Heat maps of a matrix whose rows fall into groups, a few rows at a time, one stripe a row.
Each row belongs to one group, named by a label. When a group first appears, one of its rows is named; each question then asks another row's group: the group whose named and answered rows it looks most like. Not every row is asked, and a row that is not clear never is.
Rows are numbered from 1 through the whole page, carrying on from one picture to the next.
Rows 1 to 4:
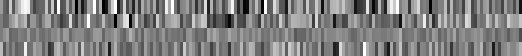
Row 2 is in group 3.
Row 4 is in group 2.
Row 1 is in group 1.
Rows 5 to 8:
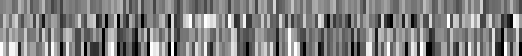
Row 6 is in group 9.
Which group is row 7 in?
1
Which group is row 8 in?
1
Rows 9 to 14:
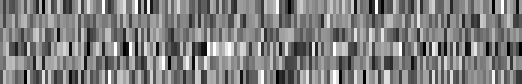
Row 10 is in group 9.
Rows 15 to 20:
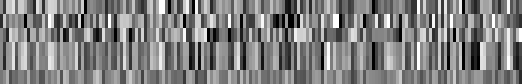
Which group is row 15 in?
9
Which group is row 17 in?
3
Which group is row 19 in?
9
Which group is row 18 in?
9
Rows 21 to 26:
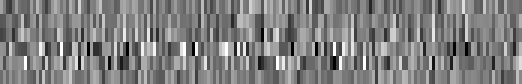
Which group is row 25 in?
2
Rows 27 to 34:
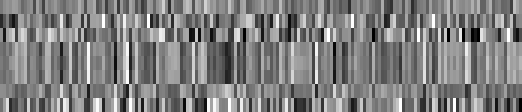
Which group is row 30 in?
3
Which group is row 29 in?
9
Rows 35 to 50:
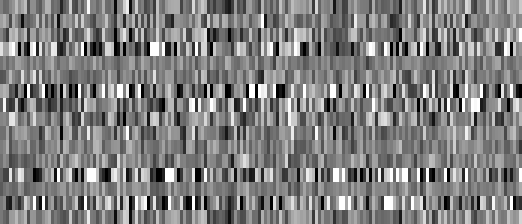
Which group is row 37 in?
3
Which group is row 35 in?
3
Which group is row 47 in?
1
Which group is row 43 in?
1
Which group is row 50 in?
3
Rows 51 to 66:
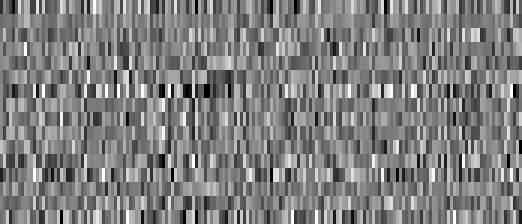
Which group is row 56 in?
3
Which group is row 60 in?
9
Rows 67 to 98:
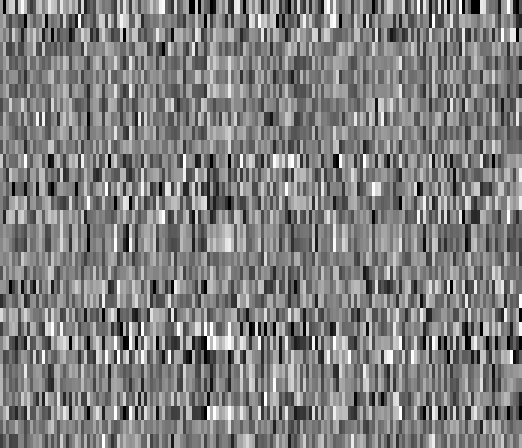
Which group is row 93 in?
2
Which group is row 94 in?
2
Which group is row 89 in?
1
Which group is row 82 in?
9
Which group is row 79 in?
3
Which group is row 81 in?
3
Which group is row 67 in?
9
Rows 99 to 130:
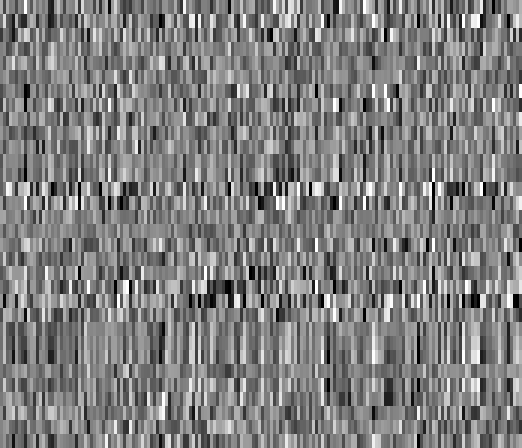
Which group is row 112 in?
2
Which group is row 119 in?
3
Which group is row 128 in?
9
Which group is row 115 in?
9
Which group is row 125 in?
3
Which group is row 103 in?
9
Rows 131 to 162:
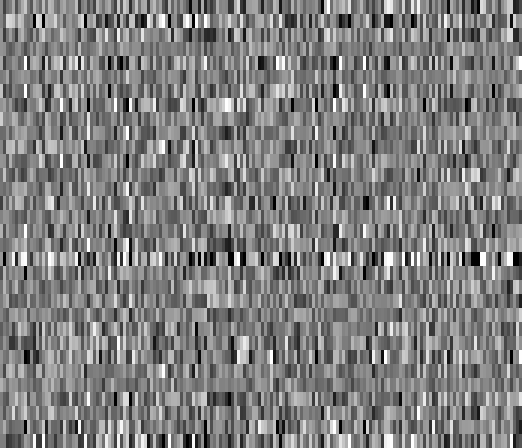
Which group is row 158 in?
1
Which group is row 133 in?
9
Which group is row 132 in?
9
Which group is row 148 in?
3
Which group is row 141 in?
9
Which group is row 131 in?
9
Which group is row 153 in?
3
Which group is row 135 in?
2
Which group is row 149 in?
9
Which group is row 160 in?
9
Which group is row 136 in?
3
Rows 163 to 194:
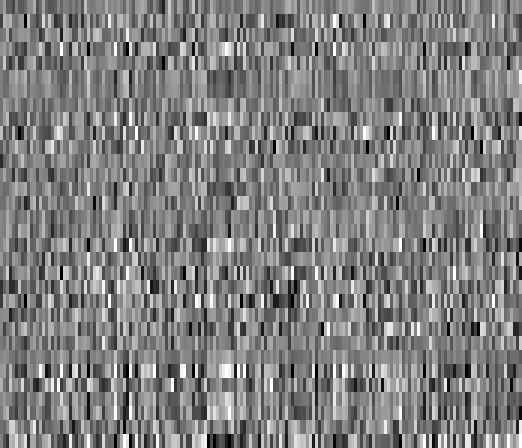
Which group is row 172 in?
2
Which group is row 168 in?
3
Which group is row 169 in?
3
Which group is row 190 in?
1
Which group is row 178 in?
2
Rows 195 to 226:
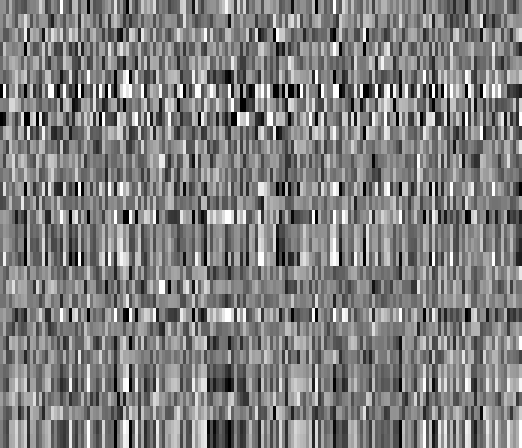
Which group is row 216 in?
3
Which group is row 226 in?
3
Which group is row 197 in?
2
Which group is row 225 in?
3
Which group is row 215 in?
9
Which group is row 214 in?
3
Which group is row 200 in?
3
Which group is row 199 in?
1
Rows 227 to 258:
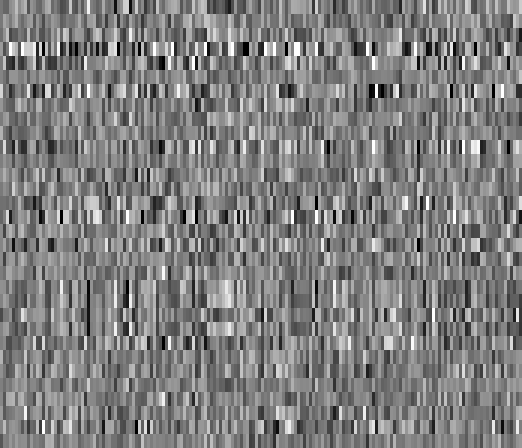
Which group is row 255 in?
9
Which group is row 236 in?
2
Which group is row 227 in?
3
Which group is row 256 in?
2
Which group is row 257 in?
1
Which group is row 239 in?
1
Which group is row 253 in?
2
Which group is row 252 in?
2
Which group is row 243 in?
9
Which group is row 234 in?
2
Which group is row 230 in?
1
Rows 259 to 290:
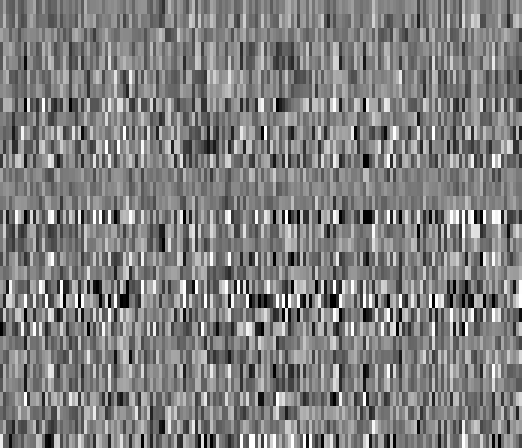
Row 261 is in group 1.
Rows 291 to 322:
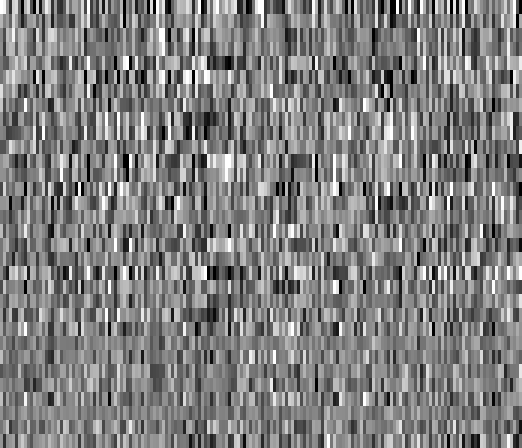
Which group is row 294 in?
9
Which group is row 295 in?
3
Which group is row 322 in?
9
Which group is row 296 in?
9
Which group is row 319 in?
2
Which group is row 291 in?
1
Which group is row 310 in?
3
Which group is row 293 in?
9
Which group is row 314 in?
2
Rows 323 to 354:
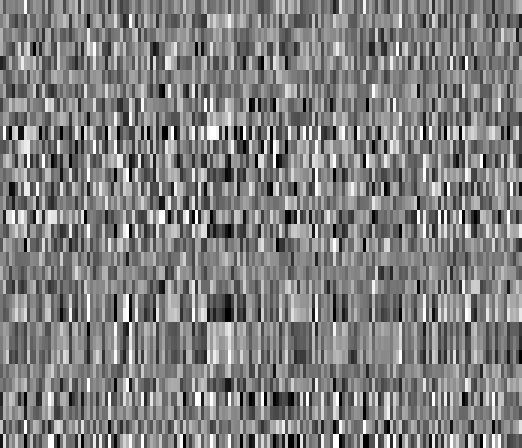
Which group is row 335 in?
3
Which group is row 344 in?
3
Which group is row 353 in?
2
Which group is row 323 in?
2
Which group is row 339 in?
3
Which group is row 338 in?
9
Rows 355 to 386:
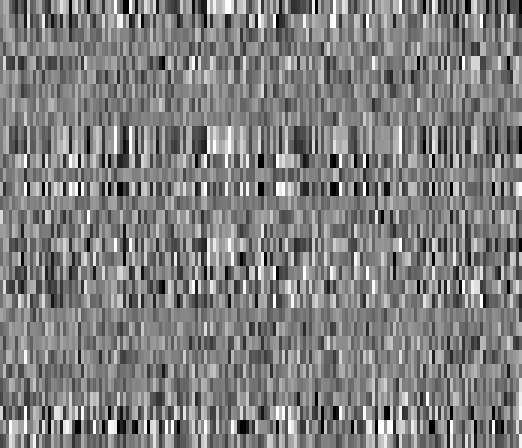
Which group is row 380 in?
2
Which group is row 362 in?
9
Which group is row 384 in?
2
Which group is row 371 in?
1
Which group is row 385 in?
1
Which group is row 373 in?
1
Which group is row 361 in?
1
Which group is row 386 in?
1
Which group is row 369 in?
1
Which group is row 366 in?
2
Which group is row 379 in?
9
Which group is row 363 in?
2
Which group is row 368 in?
2
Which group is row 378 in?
2
